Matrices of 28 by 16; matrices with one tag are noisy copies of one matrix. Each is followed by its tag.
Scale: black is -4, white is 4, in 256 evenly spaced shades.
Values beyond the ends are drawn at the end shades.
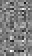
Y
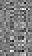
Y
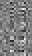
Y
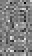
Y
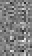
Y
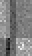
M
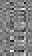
Y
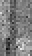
M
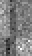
M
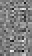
Y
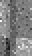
M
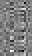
Y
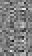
Y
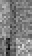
M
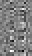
Y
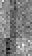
M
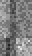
M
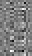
Y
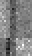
M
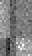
M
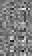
Y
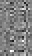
Y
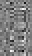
Y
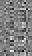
Y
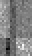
M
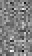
Y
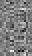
Y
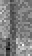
M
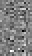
Y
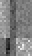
M
